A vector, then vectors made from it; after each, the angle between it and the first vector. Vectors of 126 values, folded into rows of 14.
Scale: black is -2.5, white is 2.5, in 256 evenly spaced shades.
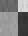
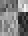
nearly parallel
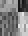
nearly opposite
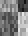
nearly opposite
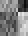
nearly opposite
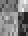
nearly parallel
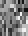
partly opposed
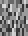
orthogonal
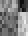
nearly opposite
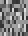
orthogonal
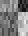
nearly opposite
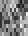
partly opposed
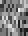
partly aligned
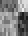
nearly parallel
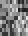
partly opposed
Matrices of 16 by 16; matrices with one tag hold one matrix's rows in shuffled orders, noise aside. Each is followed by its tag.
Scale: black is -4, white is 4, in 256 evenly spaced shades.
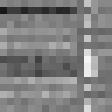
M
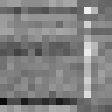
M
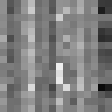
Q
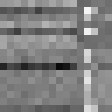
M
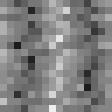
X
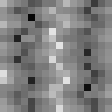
X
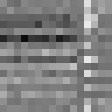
M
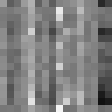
Q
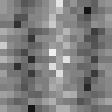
X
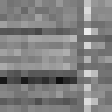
M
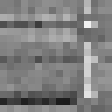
M
